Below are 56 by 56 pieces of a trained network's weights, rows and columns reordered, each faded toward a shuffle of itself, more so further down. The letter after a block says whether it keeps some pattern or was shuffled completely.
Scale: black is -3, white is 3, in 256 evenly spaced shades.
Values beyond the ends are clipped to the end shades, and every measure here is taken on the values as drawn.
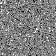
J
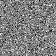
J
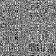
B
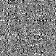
B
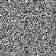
B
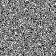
J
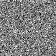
J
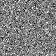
J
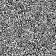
J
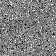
J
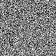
J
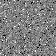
J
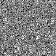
B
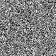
J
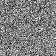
J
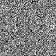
B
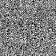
B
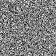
J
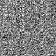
B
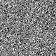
J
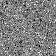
J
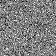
J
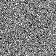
J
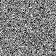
J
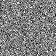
J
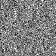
B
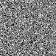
B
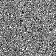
B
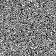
J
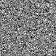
B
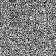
B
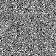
B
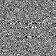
B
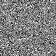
J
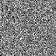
B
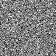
J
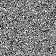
J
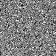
J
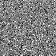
B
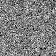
J
